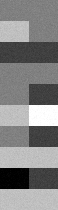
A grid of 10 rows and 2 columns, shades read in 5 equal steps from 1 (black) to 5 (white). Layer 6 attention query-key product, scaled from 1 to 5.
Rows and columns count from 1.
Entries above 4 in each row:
0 0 0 0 0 1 0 0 0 0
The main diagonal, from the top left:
3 3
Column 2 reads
3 3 2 3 2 5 2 4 2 4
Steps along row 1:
same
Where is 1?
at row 9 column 1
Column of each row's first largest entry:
1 1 1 1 1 2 1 1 2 1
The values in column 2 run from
2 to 5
